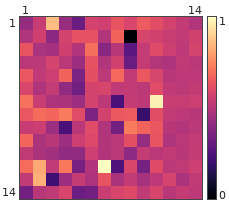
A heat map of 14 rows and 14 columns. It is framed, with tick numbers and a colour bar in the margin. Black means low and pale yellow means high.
Histogram: heavy tails on both sides. Slope: none. Calmest part: top right. Seam: vertical, 80% of the way across, the right part calmer. Mirror symmetry: none.
